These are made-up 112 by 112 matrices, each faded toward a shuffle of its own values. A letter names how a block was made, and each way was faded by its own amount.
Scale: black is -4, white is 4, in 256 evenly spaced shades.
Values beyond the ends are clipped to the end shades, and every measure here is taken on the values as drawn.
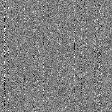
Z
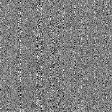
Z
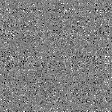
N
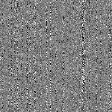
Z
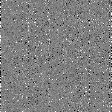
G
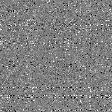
N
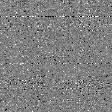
N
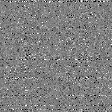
N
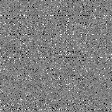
N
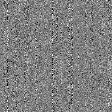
Z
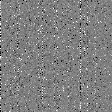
G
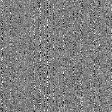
Z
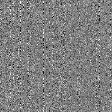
Z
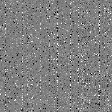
G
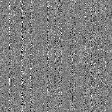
Z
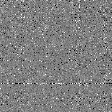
N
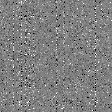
G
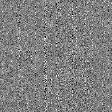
Z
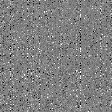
G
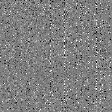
G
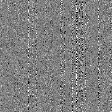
Z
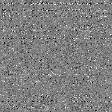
N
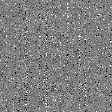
G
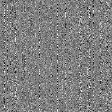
Z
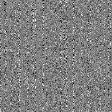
Z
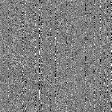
Z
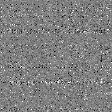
N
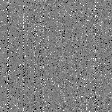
G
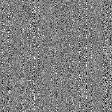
Z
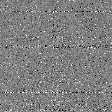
N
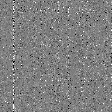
G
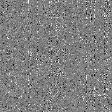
G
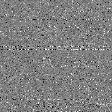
N
